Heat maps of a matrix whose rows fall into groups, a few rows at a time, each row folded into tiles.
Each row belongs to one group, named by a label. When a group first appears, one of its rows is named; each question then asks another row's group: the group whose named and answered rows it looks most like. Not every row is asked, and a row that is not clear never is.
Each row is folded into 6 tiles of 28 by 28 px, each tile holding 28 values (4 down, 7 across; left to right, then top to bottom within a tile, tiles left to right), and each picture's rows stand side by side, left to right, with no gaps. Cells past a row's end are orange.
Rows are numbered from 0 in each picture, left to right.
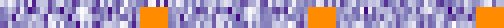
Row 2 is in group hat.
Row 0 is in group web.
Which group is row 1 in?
web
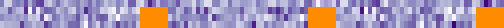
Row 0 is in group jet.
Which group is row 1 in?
hat
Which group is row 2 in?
jet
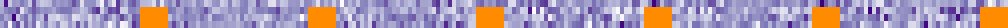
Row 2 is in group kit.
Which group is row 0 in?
web
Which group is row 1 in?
hat
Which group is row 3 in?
jet
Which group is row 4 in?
jet
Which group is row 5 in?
hat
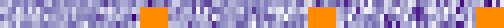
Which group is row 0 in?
jet
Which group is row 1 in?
jet
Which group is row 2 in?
kit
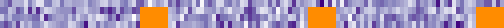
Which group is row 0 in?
hat
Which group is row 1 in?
kit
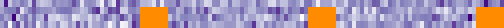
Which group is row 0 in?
web
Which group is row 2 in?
jet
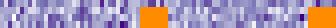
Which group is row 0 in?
kit
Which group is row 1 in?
jet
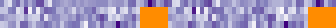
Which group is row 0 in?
jet
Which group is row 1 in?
jet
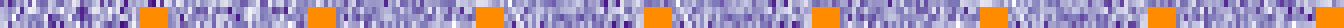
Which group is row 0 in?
kit
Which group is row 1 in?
web
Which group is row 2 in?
hat
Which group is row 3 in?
kit
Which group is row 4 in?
kit
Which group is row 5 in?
hat
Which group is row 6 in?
kit
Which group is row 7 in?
hat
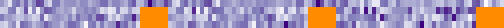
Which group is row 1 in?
jet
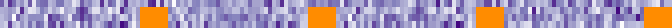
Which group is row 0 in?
kit
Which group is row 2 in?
kit
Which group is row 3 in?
hat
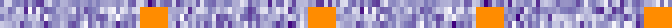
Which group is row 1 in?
kit
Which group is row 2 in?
jet
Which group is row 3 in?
web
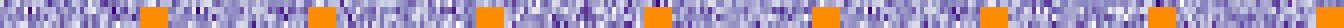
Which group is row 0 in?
hat
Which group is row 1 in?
hat
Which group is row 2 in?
web
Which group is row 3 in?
kit
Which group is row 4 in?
hat
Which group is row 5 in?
hat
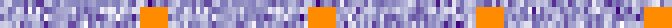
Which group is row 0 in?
jet
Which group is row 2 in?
kit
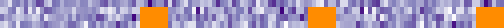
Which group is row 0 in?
jet
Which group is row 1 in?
hat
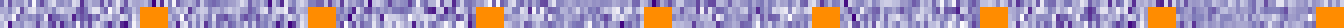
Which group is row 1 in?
kit
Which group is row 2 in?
web
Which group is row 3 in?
jet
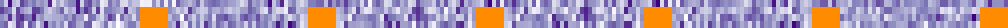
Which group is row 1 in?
kit
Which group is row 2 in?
kit
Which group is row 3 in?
kit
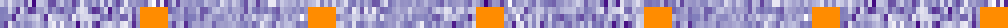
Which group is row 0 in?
web
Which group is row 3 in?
kit
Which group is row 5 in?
web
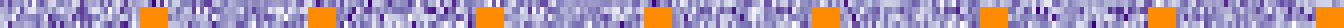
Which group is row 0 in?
kit
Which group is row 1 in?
jet
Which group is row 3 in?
jet
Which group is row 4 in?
web
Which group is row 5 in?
web
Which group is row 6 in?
hat
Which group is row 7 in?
hat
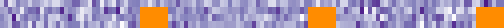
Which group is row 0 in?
web
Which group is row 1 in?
hat
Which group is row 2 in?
jet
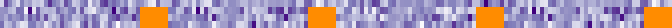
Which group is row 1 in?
hat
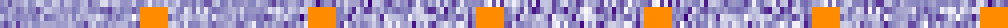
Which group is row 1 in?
jet
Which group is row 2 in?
web
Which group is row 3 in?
web
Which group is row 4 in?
web
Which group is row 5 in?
jet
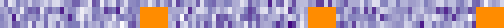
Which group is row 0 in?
web
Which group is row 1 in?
kit
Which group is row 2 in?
hat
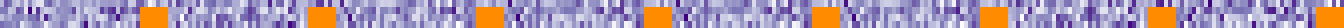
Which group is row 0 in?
hat
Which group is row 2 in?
web
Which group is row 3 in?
web
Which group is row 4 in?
web
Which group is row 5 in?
web
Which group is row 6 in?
kit
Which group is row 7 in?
web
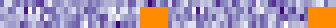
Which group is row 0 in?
jet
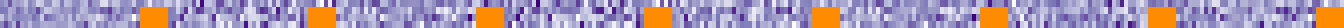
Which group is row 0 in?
hat
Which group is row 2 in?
jet
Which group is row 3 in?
web
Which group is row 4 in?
web
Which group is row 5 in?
jet
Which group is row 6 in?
kit
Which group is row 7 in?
hat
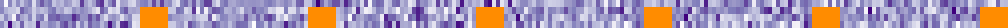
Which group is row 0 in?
kit
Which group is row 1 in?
jet
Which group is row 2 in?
kit
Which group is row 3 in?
web
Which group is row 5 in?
hat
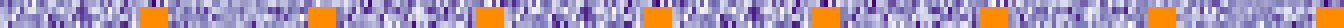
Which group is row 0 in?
kit
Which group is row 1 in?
hat
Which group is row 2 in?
web
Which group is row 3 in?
kit
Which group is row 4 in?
kit
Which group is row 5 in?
web
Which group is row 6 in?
web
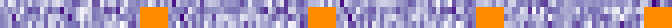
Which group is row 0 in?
web
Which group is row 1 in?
web
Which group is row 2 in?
web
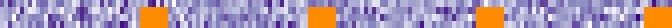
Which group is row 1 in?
kit
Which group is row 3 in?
jet
